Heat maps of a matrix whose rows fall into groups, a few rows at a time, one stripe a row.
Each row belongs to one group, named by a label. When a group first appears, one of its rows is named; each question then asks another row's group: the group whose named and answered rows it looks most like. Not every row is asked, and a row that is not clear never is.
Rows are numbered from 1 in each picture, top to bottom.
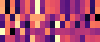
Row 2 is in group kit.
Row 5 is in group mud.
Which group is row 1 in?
kit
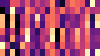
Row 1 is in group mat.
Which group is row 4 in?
kit
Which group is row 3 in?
kit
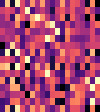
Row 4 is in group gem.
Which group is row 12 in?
kit
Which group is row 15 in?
mat
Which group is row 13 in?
mat
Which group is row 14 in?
gem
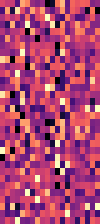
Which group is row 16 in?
kit
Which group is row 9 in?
mud
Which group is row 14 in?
mud
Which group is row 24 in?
mat
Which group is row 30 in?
kit
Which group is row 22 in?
mud
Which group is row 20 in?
gem
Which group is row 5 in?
gem
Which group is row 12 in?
mat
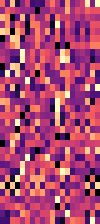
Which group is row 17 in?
mat
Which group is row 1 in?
kit
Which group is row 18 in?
mud
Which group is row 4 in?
mud
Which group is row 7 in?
mat
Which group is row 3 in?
mud
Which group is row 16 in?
mud
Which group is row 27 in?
kit
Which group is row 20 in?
mat
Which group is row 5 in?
mud
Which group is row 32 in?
mat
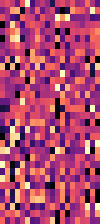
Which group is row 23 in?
gem
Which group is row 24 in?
mud
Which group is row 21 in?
kit
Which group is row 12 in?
gem
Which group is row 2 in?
mat
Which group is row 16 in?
mat
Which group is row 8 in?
gem
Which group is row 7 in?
mat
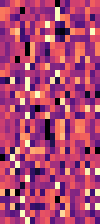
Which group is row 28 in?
kit
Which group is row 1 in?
mat
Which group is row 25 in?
kit
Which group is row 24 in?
mud
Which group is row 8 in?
gem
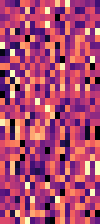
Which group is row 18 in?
mud
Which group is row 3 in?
mat
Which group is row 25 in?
kit
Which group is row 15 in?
kit
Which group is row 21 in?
mat
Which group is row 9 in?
mat
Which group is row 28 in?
mat
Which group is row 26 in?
gem
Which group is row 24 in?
kit
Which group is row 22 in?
gem
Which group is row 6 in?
gem
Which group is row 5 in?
kit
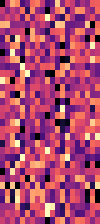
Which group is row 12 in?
mud
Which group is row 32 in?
gem
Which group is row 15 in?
mat
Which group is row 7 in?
mat
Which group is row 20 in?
kit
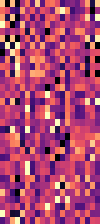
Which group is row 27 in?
mat
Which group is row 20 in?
mat
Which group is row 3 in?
kit
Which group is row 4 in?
mud
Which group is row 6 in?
kit
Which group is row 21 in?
mat
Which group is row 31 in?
mud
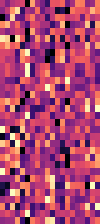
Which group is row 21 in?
mud
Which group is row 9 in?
gem
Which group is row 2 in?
mat
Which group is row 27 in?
mat
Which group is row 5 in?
gem
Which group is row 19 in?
mud
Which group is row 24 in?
mat
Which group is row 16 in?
kit
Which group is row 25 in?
mud
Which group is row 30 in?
kit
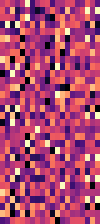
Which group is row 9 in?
mud
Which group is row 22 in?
mud
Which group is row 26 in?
kit
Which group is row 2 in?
kit
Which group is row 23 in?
kit
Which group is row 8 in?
mat
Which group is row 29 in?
kit
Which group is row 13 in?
mat
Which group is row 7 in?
gem
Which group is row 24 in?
gem
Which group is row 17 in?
kit
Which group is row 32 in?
mat
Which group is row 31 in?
mud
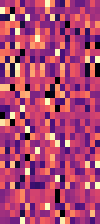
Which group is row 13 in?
mud
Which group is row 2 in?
mud
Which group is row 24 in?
kit
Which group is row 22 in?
kit
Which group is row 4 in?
mat
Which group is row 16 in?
mat
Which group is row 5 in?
mud
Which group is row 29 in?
mat
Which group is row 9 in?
kit
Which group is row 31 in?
mat
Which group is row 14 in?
gem
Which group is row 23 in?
gem
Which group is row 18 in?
mud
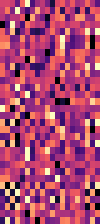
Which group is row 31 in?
gem
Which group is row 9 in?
gem
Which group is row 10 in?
kit
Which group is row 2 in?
mud
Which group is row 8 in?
gem
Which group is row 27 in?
kit
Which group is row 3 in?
gem
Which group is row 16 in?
mud
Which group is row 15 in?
mat
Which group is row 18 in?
kit
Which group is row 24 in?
mat
